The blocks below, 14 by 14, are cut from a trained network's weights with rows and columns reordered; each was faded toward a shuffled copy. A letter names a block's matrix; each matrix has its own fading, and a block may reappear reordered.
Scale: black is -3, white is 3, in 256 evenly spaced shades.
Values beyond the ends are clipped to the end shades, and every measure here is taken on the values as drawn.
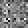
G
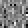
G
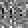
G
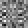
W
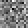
W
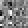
W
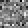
G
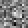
W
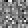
W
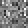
G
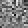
W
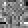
G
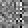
W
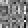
W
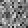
W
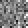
G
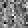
W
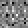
G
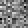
W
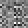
W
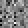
G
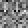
W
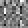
W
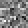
W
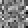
W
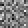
W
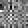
W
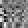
W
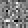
G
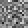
W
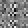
W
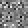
G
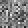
W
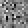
G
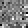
G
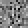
G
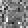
G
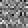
W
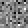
G
